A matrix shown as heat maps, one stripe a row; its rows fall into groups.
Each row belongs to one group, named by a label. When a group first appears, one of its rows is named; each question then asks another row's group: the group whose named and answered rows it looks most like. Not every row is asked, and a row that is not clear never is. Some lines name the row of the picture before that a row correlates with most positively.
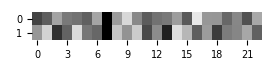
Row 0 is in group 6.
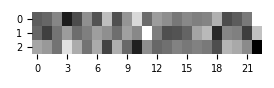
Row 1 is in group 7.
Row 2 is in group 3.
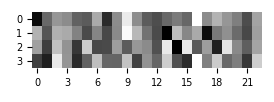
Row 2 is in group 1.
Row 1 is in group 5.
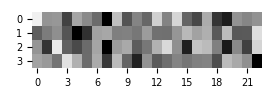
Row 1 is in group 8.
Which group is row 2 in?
6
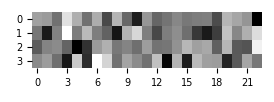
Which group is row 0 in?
3
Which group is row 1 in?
5
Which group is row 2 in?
8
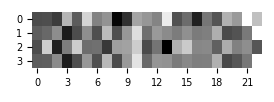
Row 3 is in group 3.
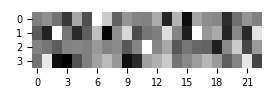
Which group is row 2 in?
7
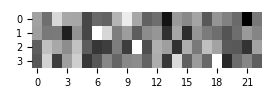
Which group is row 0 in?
5
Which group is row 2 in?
1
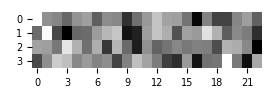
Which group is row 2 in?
3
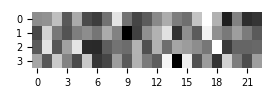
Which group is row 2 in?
1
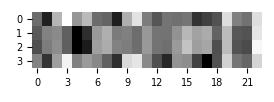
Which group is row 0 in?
5
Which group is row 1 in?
8
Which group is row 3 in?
5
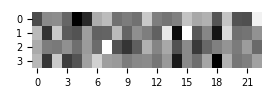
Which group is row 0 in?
8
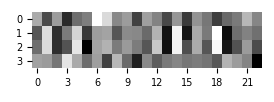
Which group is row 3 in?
3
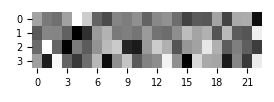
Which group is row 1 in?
8
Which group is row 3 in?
6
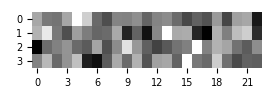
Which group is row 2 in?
6
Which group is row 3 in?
1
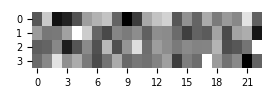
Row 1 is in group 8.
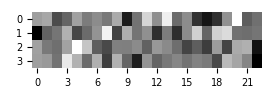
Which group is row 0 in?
7
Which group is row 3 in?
3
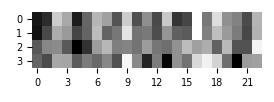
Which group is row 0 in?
6
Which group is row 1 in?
6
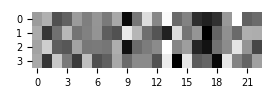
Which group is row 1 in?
5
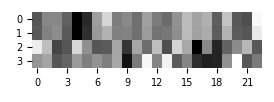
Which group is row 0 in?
8
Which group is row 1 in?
8
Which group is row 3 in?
7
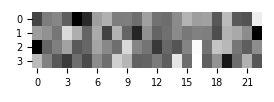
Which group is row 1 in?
3
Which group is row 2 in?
6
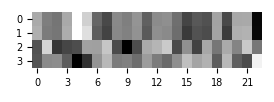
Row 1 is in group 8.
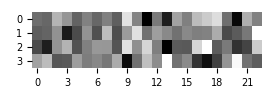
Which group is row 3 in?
7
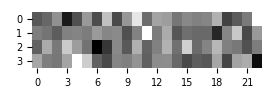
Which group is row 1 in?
7
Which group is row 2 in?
1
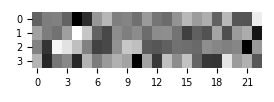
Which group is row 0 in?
8
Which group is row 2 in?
5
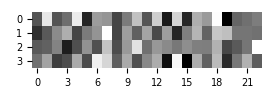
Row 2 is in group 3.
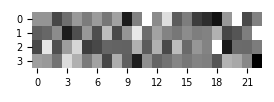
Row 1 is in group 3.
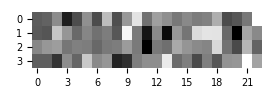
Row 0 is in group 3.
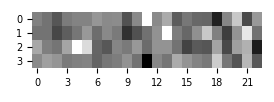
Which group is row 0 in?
7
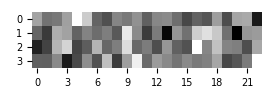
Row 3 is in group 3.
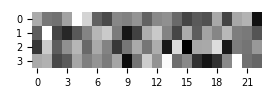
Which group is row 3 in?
7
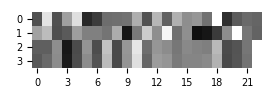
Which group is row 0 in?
1
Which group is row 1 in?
7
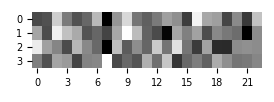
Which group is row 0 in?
6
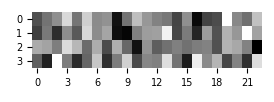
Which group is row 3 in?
6
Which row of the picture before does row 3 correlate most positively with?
0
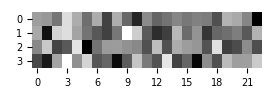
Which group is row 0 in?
3
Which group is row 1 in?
5
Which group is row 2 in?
1
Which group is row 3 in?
5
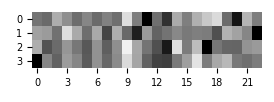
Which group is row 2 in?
5
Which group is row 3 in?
6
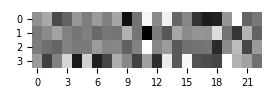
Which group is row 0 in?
7
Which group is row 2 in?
7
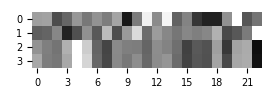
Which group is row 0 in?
7
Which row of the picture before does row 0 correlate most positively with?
0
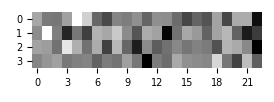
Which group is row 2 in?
3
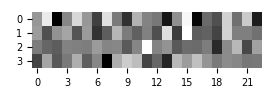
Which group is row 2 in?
7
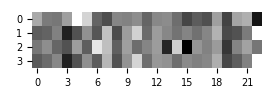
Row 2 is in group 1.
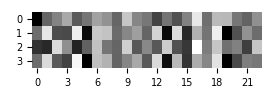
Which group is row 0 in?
6
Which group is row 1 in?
1
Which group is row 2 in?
6
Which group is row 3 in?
1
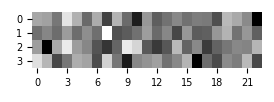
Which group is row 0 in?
3
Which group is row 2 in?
5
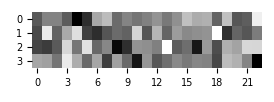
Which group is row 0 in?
8
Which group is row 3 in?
3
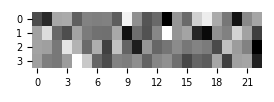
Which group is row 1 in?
7
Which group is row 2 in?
3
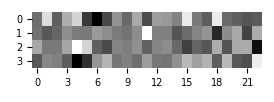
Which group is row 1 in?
7
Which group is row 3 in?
8
